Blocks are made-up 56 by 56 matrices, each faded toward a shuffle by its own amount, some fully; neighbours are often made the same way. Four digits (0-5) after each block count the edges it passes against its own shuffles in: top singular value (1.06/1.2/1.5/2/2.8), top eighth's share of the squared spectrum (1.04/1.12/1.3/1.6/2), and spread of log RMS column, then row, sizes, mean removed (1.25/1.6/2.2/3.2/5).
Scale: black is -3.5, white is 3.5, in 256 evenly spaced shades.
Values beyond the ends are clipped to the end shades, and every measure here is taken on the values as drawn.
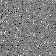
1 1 0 0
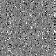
3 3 2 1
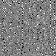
3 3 2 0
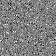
2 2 0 0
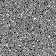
0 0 0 0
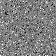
0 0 0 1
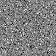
2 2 0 0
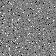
0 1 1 0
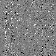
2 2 2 1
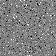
0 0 0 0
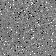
0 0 0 0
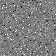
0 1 1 0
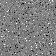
0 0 0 0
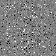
2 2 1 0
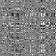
4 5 3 3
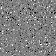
3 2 1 1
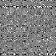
4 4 2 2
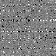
4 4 2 2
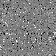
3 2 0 1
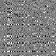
4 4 2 3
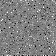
2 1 0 0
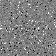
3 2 0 1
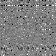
4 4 1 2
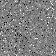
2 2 0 0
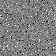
0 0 0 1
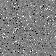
0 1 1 0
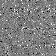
1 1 0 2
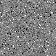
0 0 0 1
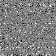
1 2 0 2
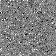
0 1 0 0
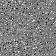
1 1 0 2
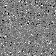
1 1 0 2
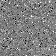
0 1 0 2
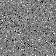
0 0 0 0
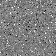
0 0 0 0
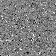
0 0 0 1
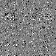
2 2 2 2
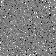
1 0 0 0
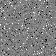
0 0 0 0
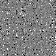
1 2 2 1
